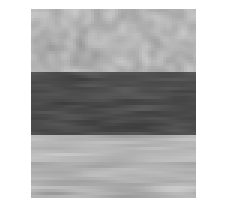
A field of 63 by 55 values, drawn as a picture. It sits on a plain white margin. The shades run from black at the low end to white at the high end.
The table splits into 3 rows of 1 panel. Panel 1,1: high, blotchy, faint in contrast. Panel 2,1: low, streaked across, faint in contrast. Panel 3,1: high, streaked across, faint in contrast.
